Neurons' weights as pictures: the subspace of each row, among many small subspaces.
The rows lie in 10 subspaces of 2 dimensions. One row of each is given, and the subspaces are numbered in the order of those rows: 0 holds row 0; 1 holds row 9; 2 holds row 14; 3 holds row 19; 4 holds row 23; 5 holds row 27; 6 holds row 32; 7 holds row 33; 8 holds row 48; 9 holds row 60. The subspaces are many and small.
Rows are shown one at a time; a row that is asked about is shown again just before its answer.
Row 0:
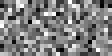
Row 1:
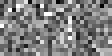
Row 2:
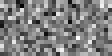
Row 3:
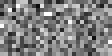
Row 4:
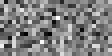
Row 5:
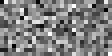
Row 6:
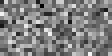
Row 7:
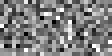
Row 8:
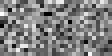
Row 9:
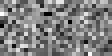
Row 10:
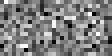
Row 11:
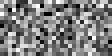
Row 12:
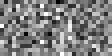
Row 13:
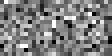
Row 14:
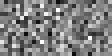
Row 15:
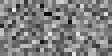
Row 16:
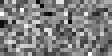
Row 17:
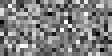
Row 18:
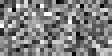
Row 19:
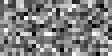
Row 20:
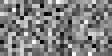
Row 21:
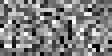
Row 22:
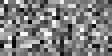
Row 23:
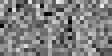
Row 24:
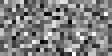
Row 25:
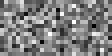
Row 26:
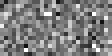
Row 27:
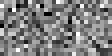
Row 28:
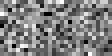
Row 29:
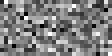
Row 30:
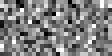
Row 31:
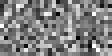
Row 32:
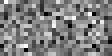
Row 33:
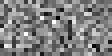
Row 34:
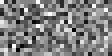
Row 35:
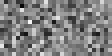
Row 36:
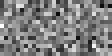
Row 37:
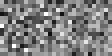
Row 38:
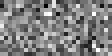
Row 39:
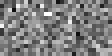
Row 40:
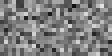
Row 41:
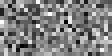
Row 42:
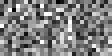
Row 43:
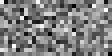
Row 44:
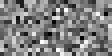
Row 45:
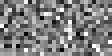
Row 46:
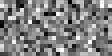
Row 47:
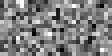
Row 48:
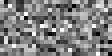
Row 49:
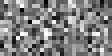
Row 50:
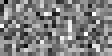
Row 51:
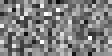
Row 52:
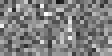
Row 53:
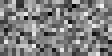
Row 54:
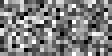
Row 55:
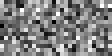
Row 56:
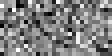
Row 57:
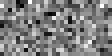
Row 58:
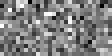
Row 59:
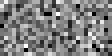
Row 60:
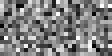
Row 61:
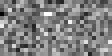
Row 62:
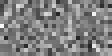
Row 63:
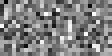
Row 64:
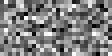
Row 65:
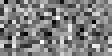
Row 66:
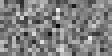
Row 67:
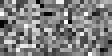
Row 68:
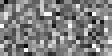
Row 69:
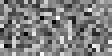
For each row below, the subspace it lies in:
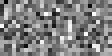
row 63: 9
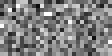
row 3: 2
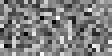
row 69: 7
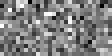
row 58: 4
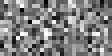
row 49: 7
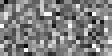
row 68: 6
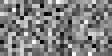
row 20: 2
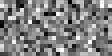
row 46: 0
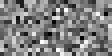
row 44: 5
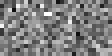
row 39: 5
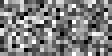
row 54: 1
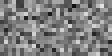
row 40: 3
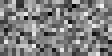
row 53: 3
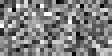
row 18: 5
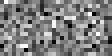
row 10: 6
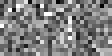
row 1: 4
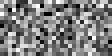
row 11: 2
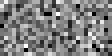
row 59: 6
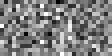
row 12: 4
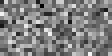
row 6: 3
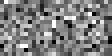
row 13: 6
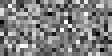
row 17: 8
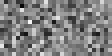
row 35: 7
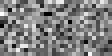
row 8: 1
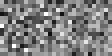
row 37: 1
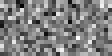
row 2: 0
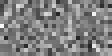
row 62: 9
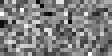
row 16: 3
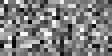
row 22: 0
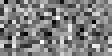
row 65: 0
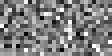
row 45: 7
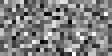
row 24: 5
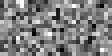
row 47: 2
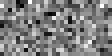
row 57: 4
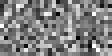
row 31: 9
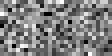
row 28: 1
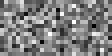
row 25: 1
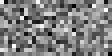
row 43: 8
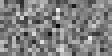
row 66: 2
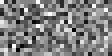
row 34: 8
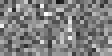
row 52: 4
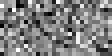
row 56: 5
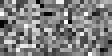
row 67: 3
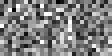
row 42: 4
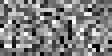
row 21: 7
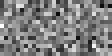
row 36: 9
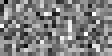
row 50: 9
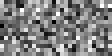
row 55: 9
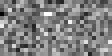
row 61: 1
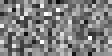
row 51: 2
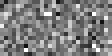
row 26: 6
